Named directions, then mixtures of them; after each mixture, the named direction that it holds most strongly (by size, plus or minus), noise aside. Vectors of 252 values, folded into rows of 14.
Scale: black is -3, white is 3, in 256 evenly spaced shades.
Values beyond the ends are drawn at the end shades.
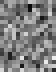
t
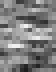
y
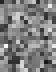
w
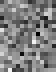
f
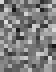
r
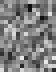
t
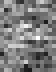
y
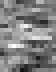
y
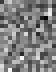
f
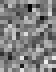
t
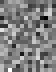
f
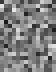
r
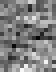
y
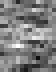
y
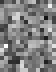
w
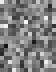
w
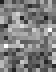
w
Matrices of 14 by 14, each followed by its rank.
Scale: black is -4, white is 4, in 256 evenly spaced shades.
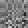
three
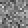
full rank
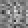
three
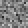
full rank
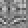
three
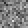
full rank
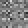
three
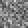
full rank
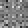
three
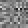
three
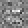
three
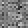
three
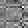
three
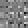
three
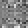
three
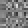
three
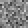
full rank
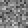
full rank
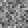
full rank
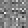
three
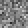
full rank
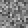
full rank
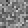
full rank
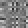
three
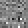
three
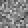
full rank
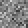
full rank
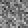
full rank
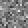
full rank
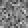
full rank
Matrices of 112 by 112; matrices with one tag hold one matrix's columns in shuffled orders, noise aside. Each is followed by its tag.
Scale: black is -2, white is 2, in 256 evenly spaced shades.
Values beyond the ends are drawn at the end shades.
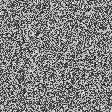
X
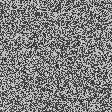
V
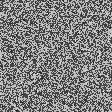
X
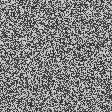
V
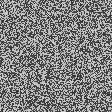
X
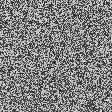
V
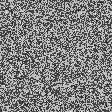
X
